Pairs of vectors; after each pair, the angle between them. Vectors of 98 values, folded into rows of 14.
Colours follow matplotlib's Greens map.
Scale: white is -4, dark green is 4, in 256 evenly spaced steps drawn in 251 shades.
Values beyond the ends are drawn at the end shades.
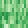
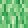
partly aligned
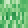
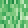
orthogonal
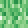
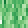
partly aligned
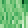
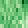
nearly parallel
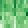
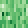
partly opposed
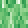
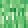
orthogonal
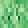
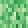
partly aligned
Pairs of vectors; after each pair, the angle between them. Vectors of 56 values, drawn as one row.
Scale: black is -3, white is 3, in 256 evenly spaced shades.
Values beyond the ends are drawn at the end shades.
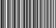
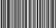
partly aligned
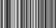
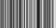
orthogonal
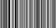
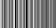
partly aligned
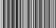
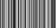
orthogonal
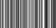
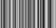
nearly opposite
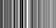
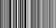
partly aligned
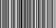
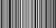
nearly opposite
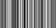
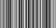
nearly opposite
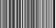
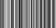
orthogonal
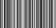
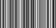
partly opposed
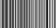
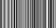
nearly opposite
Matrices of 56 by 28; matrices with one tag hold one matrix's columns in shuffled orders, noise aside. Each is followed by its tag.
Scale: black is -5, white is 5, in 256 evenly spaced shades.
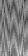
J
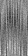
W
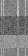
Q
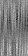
W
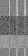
Q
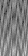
J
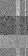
Q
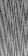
J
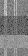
Q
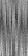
W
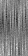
W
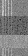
Q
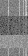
Q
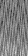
J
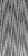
J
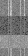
Q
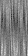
W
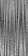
W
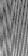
J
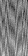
J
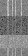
Q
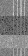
Q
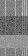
Q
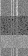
Q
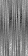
W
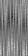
W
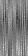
W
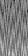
J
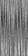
W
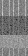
Q
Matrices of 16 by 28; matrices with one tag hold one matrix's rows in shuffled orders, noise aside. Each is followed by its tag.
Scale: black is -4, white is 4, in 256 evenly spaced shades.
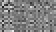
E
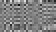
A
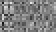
E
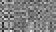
E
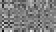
E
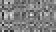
E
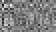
E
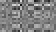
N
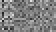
E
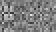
E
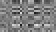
N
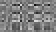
N
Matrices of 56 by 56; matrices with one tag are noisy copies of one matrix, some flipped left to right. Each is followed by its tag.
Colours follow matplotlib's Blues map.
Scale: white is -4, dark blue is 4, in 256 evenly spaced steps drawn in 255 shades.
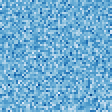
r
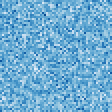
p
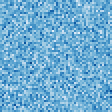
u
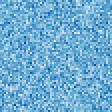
u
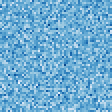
r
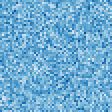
p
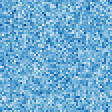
p
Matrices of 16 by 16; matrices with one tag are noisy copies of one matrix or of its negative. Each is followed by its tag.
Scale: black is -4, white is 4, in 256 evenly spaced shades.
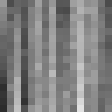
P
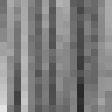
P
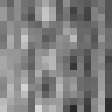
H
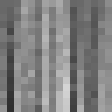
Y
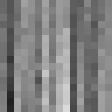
Y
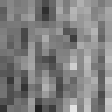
H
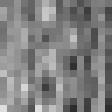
H
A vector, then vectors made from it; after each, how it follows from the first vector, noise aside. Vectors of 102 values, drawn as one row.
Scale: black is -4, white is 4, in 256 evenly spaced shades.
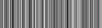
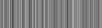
shrunk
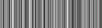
negated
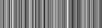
negated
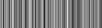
negated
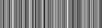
negated
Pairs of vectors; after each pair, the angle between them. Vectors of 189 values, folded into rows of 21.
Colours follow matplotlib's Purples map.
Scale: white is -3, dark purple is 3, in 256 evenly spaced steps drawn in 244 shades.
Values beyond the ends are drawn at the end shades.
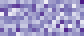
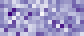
partly opposed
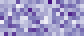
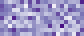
orthogonal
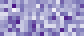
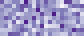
orthogonal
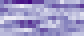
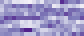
nearly opposite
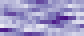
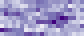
nearly parallel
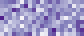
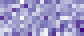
nearly parallel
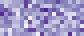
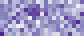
orthogonal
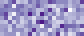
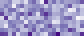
partly aligned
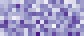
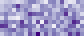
nearly parallel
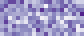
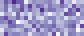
partly aligned
